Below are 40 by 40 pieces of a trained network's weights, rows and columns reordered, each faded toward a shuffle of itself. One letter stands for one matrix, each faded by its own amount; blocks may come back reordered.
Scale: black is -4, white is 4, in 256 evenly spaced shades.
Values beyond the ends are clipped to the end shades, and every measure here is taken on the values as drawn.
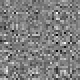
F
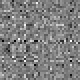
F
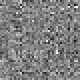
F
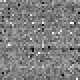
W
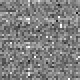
W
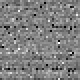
W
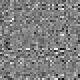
F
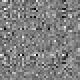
F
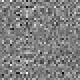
F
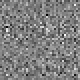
F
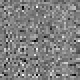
F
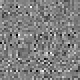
F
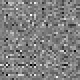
F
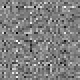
F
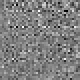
F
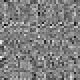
F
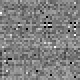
W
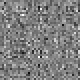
F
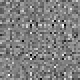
F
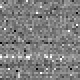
W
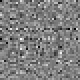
F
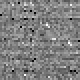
W
